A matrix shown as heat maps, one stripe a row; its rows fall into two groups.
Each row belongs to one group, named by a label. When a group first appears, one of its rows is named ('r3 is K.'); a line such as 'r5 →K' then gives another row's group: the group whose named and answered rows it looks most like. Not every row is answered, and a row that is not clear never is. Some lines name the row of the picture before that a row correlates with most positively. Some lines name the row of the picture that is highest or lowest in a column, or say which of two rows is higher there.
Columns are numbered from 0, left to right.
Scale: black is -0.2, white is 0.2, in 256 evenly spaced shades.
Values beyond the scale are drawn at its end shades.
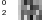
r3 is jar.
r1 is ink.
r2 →jar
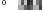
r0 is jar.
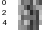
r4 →ink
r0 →jar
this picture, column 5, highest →0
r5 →ink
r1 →jar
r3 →ink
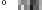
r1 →ink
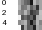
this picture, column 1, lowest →5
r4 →jar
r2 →ink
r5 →jar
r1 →ink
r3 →jar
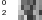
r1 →jar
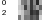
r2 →ink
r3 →ink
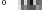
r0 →jar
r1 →jar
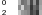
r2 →ink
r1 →ink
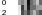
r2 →jar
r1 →jar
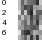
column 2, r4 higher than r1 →Yes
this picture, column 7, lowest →2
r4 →ink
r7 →ink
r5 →ink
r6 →jar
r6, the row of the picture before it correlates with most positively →2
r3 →ink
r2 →jar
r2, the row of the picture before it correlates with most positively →2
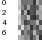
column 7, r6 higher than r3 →No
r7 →jar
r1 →ink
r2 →jar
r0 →jar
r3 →ink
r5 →ink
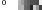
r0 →ink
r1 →jar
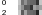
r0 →ink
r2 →ink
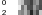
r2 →ink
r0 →jar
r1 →jar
